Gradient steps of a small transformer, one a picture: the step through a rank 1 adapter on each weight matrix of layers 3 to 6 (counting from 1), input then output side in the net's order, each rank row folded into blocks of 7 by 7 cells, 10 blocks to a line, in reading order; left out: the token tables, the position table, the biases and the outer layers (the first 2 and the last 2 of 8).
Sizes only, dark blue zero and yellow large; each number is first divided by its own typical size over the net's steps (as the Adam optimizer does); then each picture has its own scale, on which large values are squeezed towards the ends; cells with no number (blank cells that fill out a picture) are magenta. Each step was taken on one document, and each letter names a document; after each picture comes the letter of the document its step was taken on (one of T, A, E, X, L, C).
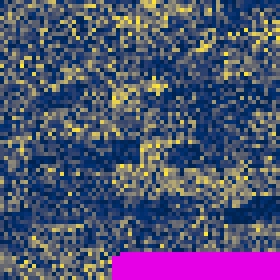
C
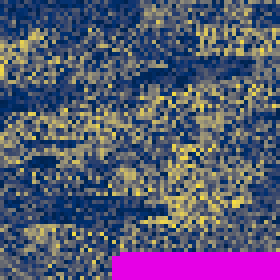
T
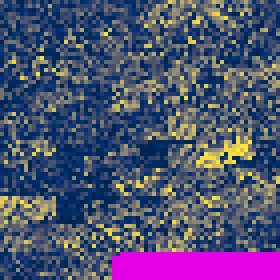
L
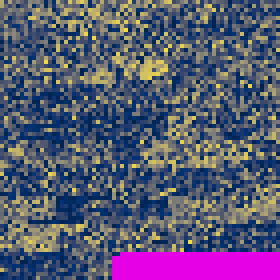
L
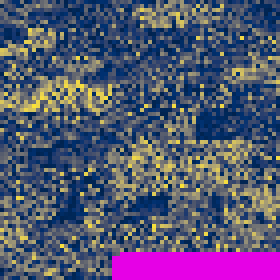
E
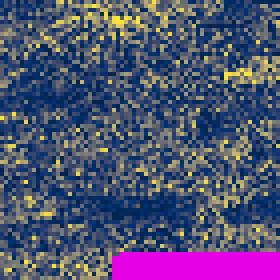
C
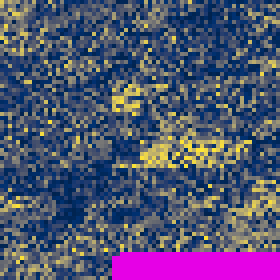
L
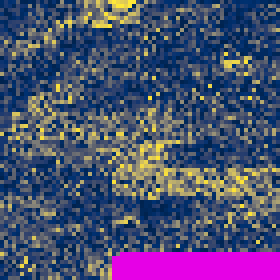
C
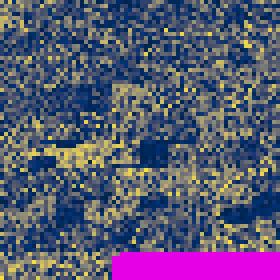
T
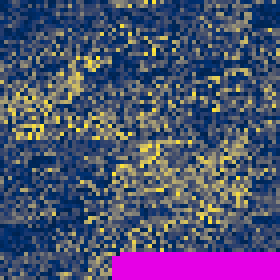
C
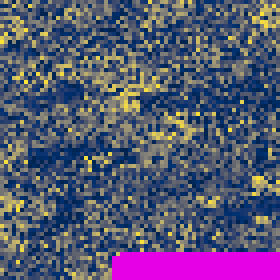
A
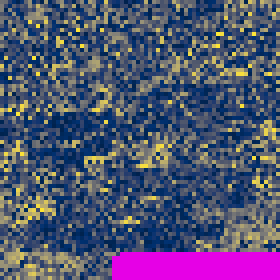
A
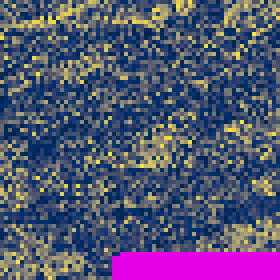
A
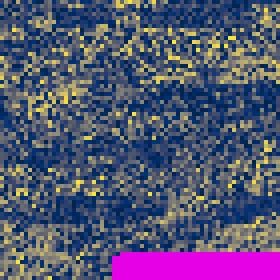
A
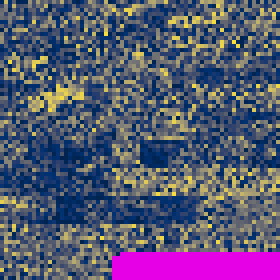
L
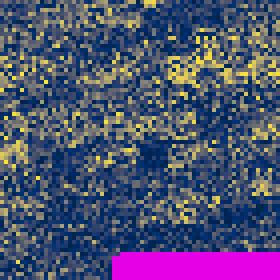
A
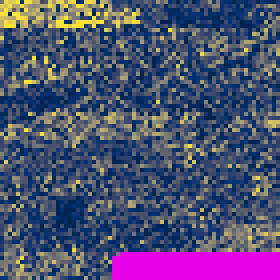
A
